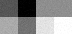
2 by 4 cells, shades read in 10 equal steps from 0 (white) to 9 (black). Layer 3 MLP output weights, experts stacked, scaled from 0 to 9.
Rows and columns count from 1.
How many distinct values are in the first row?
3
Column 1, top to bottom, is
6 3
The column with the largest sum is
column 2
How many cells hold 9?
1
